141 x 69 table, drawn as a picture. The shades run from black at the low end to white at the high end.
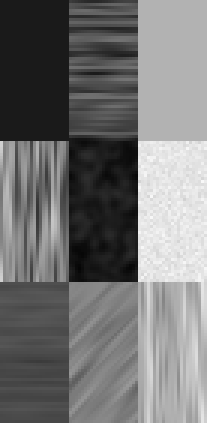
It is made of 3 by 3 panels. Panel 1,1: very low, flat. Panel 1,2: low, streaked across. Panel 1,3: high, flat. Panel 2,1: middling, streaked downward, strong in contrast. Panel 2,2: very low, blotchy, faint in contrast. Panel 2,3: very high, fine-grained, faint in contrast. Panel 3,1: low, streaked across, faint in contrast. Panel 3,2: middling, slanting up to the right, faint in contrast. Panel 3,3: high, streaked downward.
